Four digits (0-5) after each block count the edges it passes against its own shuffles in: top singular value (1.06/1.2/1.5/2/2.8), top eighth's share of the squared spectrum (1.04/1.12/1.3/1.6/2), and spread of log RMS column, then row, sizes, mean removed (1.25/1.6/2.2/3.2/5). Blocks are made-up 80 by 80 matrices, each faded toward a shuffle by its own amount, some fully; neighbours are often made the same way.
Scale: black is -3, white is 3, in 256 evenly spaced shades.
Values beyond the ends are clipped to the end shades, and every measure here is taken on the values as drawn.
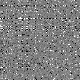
4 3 1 2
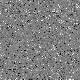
2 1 0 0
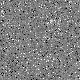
1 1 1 0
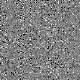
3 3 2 2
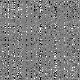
3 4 4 3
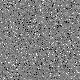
0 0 0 0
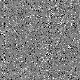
2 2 2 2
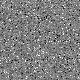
0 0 0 0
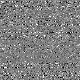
1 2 0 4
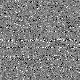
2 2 0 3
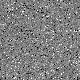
0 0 0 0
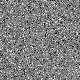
0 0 0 0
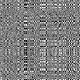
5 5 4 4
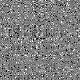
4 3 1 2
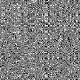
4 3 2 2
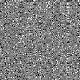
4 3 2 1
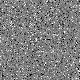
0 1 0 0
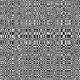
5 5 4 4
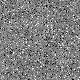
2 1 0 0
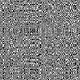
5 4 3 2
